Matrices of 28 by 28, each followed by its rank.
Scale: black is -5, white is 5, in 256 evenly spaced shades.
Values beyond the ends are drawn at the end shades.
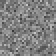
full rank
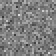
full rank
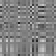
two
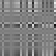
one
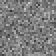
full rank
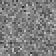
full rank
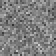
full rank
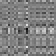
two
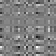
two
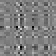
two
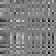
two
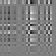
one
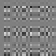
one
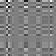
one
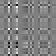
one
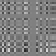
one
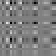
one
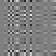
one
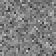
full rank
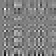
two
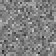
full rank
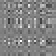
two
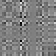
two
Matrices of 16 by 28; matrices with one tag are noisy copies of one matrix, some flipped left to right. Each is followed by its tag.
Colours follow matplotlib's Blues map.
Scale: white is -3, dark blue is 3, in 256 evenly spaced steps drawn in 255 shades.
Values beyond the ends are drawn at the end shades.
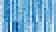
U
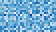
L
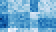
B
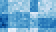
B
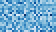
L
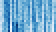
U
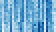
U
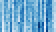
U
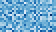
L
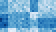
B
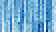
U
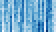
U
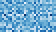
L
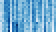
U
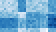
B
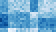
B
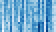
U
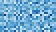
L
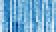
U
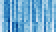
U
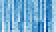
U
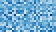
L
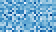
L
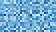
L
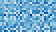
L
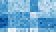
B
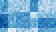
B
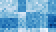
B
